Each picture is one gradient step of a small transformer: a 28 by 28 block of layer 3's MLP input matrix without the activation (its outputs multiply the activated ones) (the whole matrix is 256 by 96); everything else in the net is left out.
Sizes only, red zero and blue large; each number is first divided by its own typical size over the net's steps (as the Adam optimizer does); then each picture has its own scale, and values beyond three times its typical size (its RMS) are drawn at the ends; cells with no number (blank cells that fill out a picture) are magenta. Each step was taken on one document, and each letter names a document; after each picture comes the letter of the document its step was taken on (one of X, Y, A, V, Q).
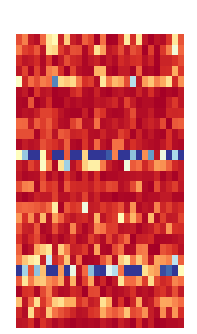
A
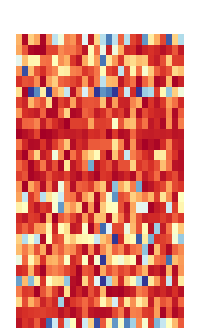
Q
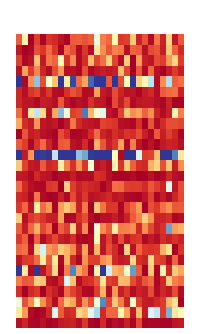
A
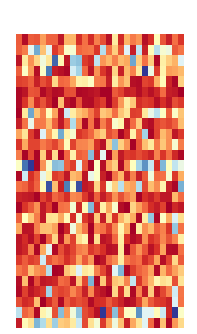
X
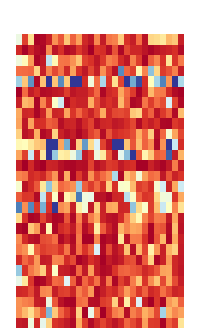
X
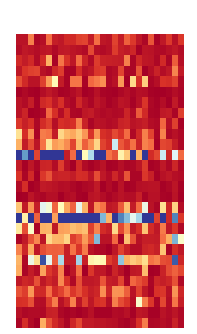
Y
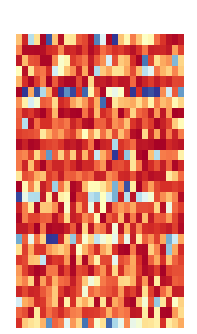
Q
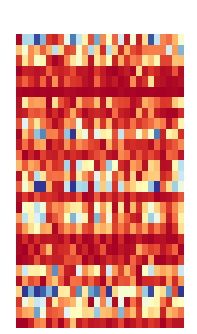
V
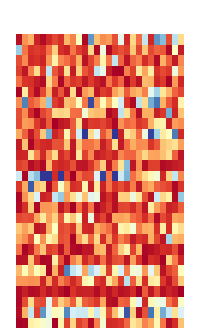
X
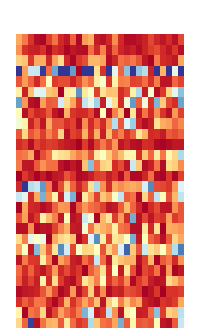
Q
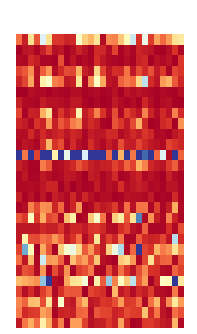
Y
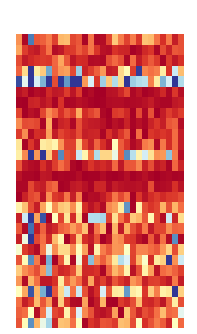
Y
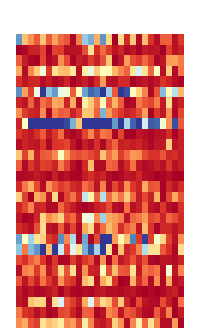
Q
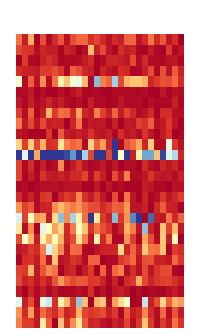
Y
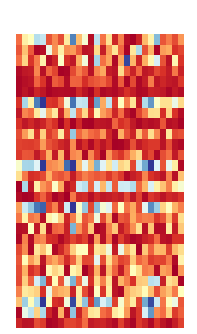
V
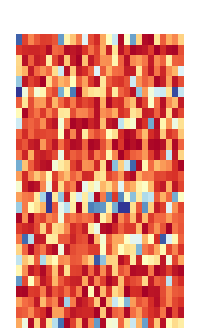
Q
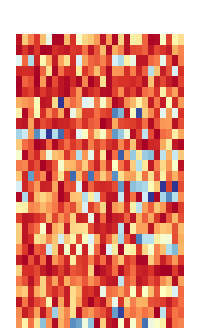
X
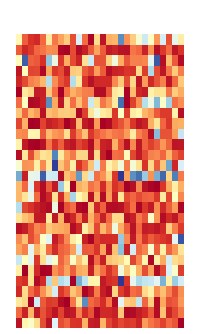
X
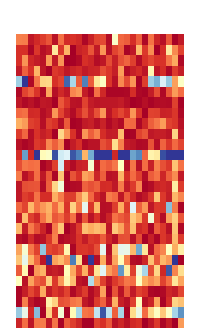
A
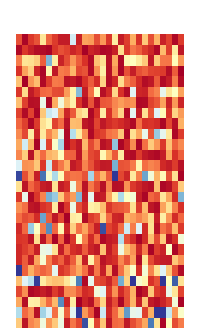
X
